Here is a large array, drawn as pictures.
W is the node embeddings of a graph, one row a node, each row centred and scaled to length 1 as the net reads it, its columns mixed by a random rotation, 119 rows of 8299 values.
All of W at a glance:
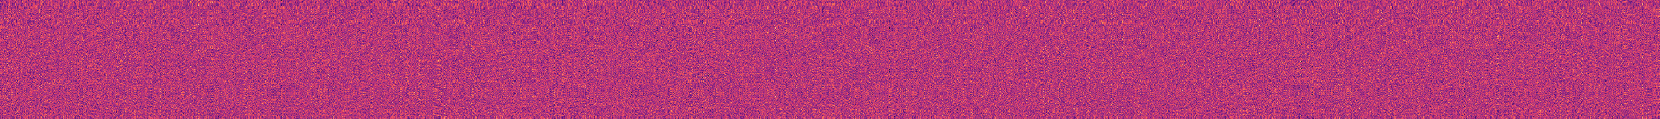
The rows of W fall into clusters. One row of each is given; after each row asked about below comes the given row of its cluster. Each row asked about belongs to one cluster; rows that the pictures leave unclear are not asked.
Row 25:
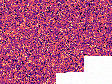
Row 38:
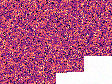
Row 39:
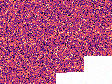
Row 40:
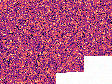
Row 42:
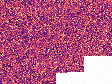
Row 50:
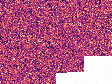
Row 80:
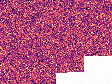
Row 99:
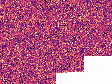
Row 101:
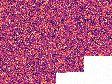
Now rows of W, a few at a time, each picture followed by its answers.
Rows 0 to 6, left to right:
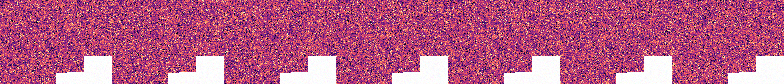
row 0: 50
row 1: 42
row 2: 42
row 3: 50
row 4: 50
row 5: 50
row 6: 80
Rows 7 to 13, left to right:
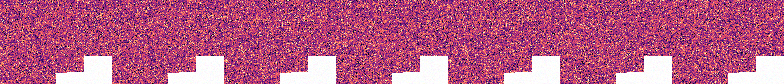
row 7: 80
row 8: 80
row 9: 99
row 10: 25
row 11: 99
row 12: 25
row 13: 38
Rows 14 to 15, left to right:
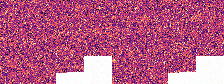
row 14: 39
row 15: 99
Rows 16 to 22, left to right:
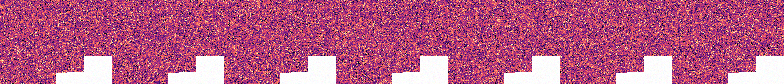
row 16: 99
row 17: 42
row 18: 38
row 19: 25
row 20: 39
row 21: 39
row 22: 39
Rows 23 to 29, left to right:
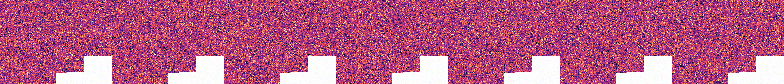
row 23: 39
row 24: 50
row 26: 38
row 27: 40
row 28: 40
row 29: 42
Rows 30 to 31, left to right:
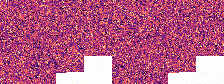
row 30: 40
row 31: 42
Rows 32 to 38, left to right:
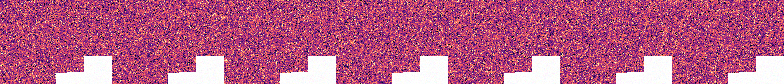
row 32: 80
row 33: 80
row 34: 99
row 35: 42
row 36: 38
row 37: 42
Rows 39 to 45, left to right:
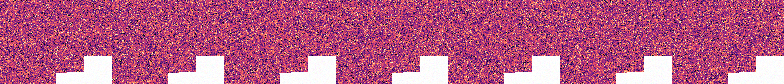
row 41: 80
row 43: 80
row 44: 99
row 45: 42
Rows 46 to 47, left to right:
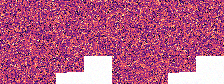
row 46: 42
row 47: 39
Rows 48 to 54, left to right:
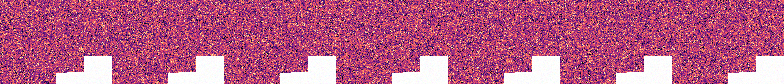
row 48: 42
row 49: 101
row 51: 39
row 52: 101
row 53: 25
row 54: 80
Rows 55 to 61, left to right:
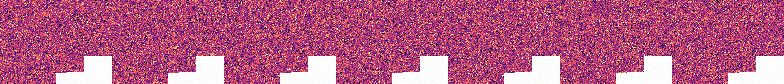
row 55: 38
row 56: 101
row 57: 50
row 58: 38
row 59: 40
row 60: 99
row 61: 99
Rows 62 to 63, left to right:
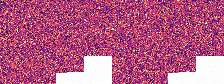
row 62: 39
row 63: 38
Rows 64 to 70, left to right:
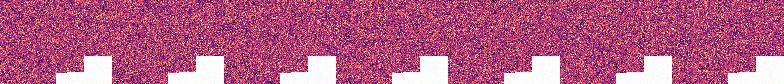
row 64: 80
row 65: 99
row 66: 42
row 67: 38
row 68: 99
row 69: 40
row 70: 38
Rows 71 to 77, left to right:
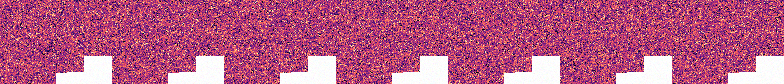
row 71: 40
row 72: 39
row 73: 38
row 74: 99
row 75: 80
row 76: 50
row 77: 39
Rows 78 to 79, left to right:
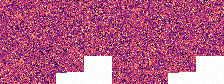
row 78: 40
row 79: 38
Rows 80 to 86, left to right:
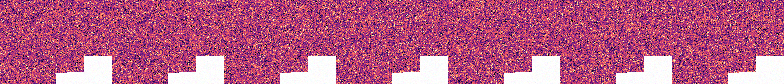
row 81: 80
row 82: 39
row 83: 99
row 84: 38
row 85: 50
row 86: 99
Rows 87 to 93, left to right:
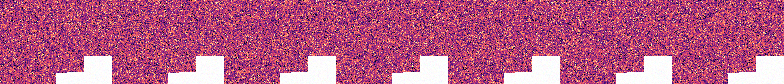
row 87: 50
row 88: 101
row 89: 101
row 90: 80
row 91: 101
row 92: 42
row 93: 80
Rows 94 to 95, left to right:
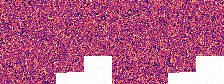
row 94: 42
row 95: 101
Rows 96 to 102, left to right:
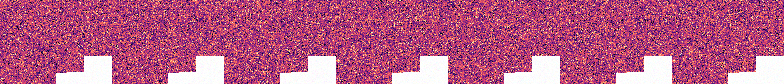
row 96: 40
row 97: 101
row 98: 38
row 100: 39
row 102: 99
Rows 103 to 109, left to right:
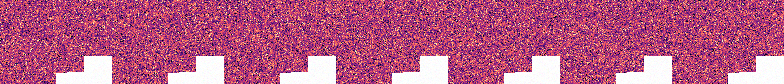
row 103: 42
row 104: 38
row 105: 50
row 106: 101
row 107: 39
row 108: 25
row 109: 80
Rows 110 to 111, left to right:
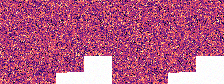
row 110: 101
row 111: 101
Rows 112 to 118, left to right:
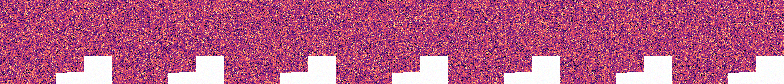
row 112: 80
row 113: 50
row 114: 101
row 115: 99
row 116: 50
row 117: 50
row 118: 50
